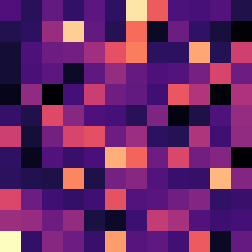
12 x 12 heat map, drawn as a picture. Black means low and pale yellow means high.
The top left is the smoothest part. The halves do not mirror each other. There is no seam. On average the colour sits 30% of the way up the scale. There is no overall slope.
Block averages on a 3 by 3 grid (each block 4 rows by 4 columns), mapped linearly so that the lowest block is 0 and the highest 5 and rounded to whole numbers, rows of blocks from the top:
051 | 042 | 422
